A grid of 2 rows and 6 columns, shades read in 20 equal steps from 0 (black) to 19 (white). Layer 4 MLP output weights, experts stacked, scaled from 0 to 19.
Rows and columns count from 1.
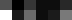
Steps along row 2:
down up down up up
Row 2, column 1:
19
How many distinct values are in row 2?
5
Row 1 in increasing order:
0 1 1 3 4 6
